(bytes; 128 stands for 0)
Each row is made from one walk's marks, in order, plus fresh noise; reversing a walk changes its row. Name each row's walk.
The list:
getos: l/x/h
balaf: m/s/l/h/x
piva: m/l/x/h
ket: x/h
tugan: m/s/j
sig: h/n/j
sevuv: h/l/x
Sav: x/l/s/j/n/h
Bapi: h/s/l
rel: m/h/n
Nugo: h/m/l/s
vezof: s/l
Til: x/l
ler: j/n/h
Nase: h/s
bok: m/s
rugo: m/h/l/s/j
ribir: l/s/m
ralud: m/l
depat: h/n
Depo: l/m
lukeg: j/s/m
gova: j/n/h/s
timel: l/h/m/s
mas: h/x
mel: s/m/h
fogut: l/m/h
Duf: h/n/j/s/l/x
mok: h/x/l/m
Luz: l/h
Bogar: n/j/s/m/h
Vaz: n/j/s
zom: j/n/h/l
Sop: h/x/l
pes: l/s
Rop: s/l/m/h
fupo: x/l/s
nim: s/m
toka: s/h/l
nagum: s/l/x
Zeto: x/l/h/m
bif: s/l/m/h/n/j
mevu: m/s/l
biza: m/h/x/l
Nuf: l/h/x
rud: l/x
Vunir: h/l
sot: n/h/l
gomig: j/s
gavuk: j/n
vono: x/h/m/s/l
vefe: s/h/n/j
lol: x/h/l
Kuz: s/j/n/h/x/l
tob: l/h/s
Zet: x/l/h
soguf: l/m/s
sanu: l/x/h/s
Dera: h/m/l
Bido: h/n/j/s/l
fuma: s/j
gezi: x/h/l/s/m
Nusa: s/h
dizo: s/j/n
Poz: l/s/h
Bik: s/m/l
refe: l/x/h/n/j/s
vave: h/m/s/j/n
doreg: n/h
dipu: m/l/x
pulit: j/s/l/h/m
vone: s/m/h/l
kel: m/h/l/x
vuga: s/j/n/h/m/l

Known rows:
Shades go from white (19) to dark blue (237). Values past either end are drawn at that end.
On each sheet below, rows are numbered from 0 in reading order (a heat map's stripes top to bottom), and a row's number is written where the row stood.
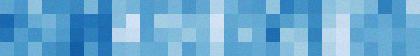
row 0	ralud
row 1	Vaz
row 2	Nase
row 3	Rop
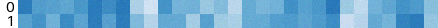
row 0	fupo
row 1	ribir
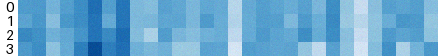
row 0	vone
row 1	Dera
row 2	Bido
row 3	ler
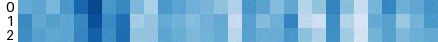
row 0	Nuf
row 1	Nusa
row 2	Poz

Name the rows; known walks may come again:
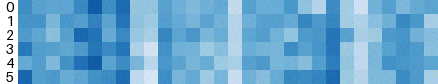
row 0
Poz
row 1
Bik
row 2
Til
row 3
fupo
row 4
dipu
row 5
pes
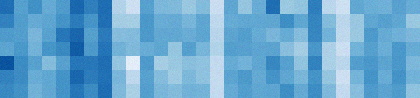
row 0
Nase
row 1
Bapi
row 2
lol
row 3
Rop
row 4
gomig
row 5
refe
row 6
Bido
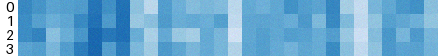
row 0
Nugo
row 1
toka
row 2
vave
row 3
biza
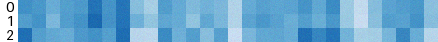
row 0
vono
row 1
vuga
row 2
vezof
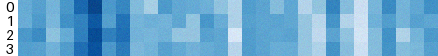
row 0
Nuf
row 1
fogut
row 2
ler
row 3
Zet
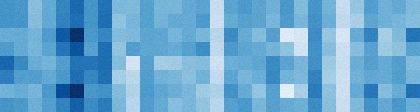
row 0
zom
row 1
sot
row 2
ket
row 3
Luz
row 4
Vaz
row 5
tob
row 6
mas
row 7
Duf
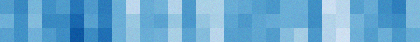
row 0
lukeg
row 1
mok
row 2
Bogar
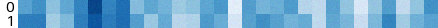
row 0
doreg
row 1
sig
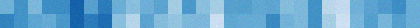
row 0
Zeto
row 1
gova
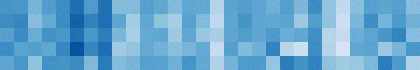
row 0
vone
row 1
bif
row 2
gezi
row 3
Nusa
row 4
ralud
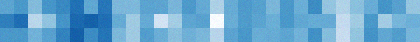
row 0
Dera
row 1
gavuk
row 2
Kuz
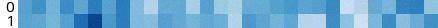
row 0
ribir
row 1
getos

